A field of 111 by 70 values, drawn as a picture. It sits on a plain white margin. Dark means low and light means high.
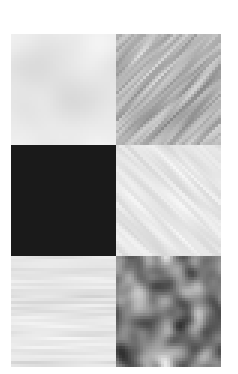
The table splits into 3 rows of 2 panels. Panel 1,1: very high, smooth, faint in contrast. Panel 1,2: high, slanting up to the right. Panel 2,1: very low, flat. Panel 2,2: very high, slanting down to the right, faint in contrast. Panel 3,1: very high, streaked across, faint in contrast. Panel 3,2: middling, blotchy, strong in contrast.
